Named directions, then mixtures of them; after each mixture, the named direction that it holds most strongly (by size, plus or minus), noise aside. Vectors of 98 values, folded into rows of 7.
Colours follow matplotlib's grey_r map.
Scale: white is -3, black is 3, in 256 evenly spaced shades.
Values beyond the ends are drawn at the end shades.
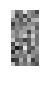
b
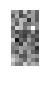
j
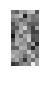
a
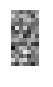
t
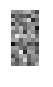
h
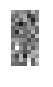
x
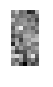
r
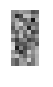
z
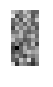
b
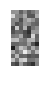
t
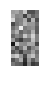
r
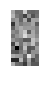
b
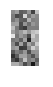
a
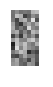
z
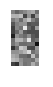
a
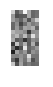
b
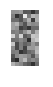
a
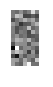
z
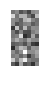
t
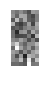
x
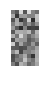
j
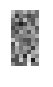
x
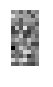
t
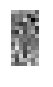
x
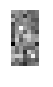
r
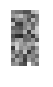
h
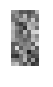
a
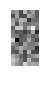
j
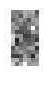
r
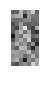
a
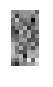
z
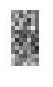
j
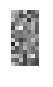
r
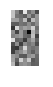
b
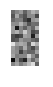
t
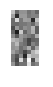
x
